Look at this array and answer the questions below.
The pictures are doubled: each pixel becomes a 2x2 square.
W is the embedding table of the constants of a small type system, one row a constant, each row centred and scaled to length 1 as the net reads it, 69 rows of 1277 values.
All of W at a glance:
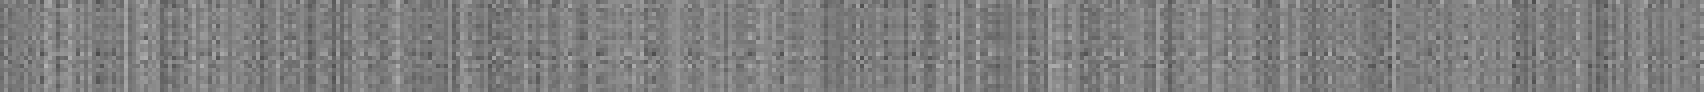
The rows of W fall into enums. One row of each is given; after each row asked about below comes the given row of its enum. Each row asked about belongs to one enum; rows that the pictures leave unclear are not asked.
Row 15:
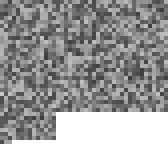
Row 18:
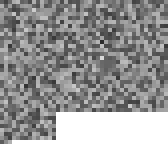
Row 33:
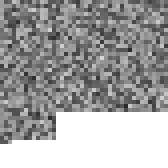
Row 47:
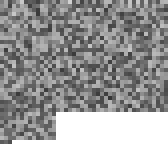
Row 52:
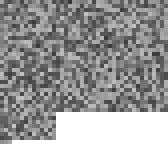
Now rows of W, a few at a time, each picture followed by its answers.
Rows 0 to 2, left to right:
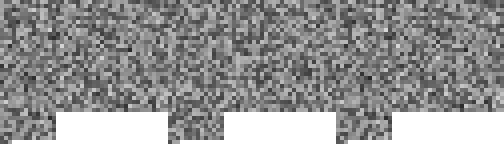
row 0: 33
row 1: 15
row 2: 33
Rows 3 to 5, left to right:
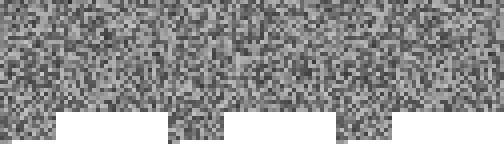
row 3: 52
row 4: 15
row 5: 52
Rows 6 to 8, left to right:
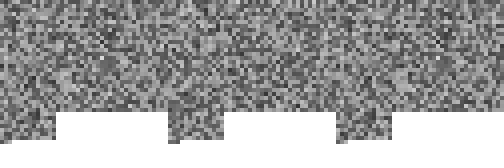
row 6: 18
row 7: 47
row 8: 18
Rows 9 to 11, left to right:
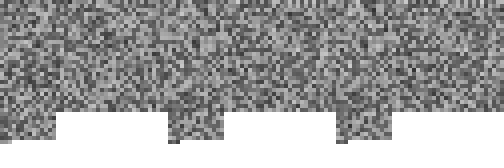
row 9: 52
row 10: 47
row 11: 47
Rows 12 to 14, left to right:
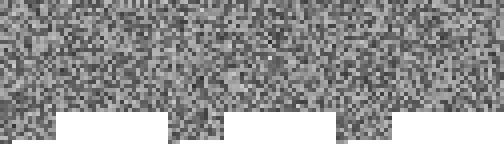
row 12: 47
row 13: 18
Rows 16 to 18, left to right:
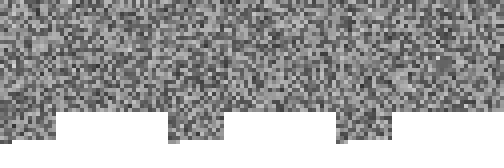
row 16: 47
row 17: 52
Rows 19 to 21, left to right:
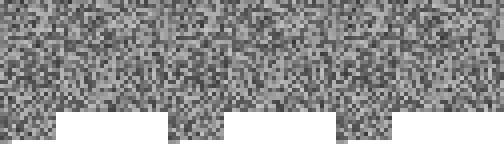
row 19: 52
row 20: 52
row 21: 52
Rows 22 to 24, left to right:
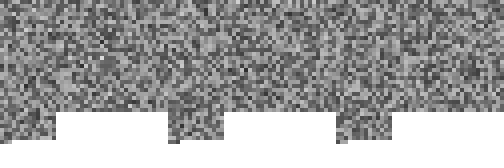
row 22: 18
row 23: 47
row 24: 15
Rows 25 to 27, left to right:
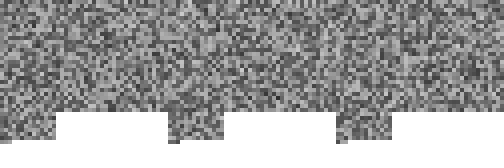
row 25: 52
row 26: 47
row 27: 15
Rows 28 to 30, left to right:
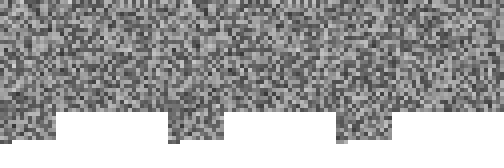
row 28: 47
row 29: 47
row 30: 52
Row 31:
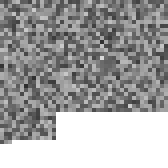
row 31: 18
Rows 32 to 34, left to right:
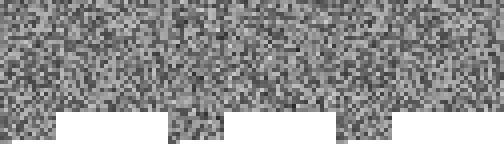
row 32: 52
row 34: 52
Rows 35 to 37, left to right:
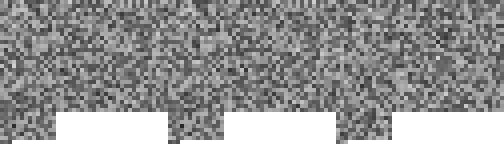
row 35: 47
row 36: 47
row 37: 18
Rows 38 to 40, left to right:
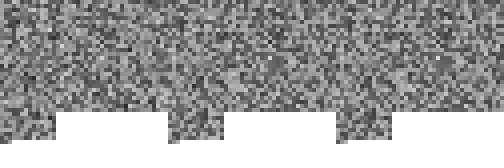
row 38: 33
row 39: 18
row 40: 18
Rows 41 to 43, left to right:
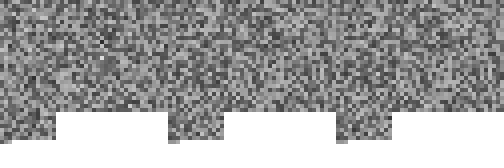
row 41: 18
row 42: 52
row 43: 52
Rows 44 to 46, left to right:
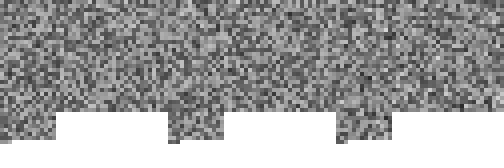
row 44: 52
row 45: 47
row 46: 33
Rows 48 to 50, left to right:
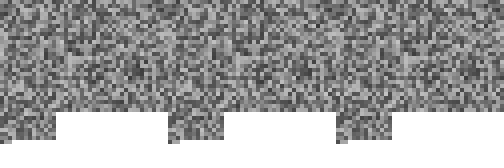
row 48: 15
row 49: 15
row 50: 15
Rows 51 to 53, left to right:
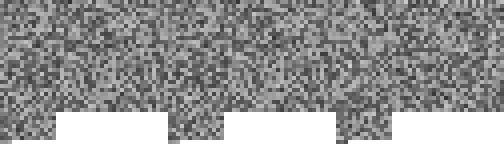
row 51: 52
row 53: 47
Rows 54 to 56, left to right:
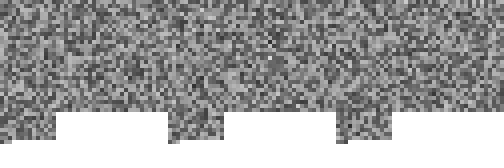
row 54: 15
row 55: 18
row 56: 47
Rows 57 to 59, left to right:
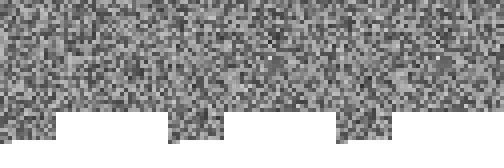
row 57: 15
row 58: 18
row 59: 18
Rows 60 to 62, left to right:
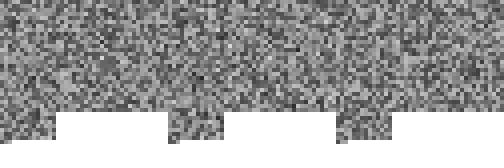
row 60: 18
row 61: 33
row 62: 15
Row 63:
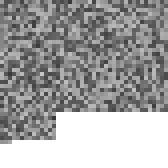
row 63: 52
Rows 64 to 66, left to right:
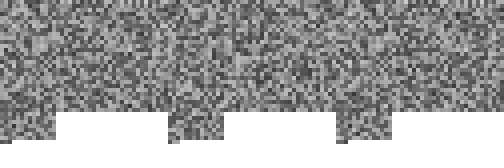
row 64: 47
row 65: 15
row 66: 47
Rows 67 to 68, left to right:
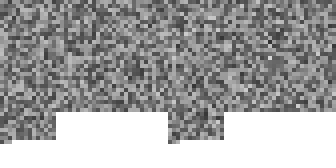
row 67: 15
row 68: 18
